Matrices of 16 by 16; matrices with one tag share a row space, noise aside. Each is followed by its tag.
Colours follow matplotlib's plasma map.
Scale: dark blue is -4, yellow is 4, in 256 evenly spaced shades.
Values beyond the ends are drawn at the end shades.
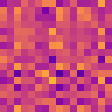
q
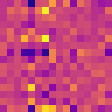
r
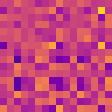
q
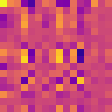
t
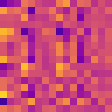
t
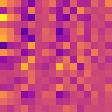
t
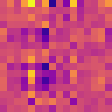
r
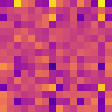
q
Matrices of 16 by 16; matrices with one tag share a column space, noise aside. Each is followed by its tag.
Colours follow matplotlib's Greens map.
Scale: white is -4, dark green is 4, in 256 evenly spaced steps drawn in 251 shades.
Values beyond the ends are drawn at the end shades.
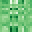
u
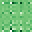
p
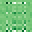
p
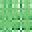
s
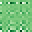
p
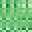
s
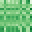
u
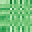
u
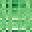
s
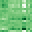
s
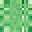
u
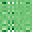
p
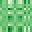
u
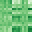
u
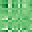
s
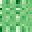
u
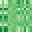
u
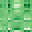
s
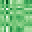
u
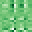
s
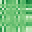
u
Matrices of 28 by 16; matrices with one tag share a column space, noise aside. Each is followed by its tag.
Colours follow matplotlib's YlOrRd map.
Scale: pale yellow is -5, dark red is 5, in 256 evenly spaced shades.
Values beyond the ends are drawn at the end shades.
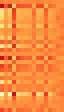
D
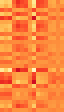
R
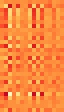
D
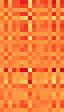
R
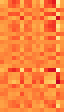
R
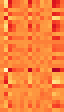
R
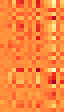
R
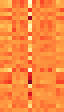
R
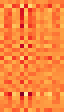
D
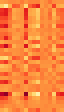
D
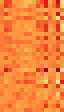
R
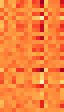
R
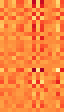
R
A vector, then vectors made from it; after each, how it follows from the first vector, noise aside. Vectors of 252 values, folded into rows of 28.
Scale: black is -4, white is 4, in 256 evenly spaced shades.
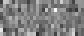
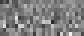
wrapped around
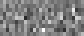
wrapped around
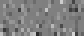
partly zeroed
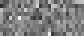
wrapped around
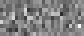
wrapped around
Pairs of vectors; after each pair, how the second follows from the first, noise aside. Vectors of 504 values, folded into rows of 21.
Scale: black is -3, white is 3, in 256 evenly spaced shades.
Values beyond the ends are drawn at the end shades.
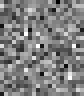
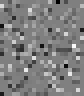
partly zeroed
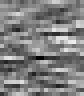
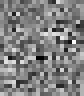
sign-scrambled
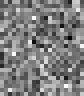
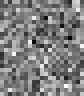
copied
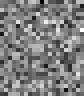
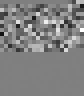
partly zeroed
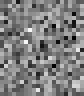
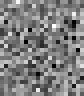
sign-scrambled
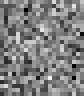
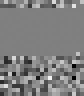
partly zeroed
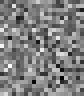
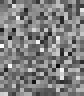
sign-scrambled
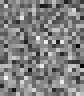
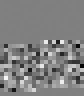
partly zeroed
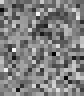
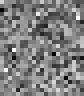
copied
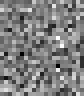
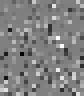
partly zeroed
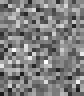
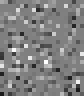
partly zeroed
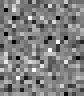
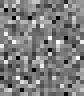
sign-scrambled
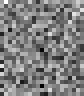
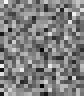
copied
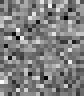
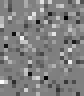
partly zeroed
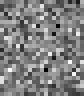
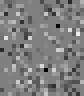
partly zeroed
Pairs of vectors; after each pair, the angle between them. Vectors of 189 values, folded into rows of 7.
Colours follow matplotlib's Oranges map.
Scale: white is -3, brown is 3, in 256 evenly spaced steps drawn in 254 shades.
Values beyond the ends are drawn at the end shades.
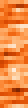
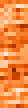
nearly opposite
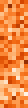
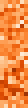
nearly opposite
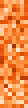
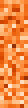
nearly parallel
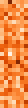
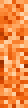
partly opposed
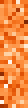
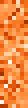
nearly parallel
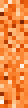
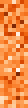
partly aligned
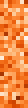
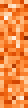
partly opposed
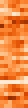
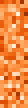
orthogonal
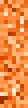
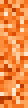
nearly parallel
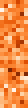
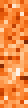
partly opposed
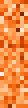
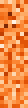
orthogonal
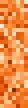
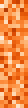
partly opposed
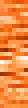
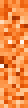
orthogonal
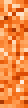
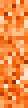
orthogonal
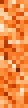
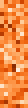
partly opposed
